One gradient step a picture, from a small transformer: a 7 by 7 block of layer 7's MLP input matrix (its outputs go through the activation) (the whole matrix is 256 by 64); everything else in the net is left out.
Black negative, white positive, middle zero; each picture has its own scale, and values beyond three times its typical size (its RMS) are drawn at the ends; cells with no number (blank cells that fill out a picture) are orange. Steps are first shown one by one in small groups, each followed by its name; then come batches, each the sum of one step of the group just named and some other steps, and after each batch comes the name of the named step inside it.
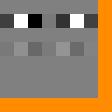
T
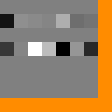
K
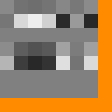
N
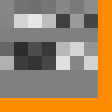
N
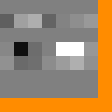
T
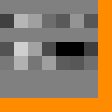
K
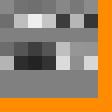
N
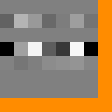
T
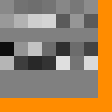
N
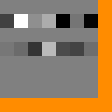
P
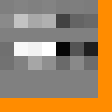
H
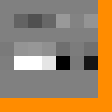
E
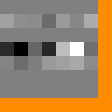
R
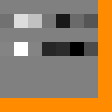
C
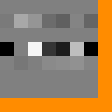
R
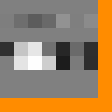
E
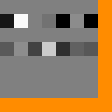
P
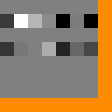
P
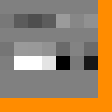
E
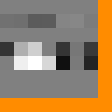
E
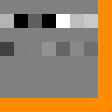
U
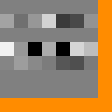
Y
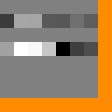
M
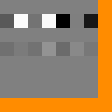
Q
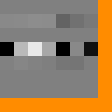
Y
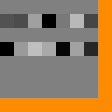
U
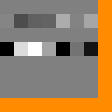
M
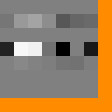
Y
